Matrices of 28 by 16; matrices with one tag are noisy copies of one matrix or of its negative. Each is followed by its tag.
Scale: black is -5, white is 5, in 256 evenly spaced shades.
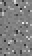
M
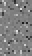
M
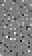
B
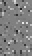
M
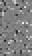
M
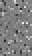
M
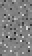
B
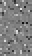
M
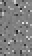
M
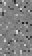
M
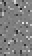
M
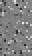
M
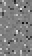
M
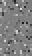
M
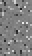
M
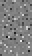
B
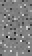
B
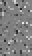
M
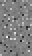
B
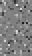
M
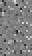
M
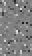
M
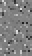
M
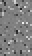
M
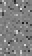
M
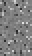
M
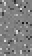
M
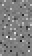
B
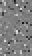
M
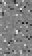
M
